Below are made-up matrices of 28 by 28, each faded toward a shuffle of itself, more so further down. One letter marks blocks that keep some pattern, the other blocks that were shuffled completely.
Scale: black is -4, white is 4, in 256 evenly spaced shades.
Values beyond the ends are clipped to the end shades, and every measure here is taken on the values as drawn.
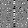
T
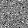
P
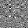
T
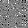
T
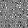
T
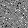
P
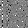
T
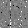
T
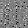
T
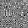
T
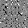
T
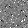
P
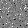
P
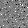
P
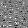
T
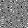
T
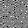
T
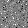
P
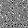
T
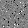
P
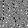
T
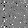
T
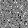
P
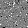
P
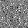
T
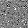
T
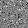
P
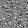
P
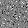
P
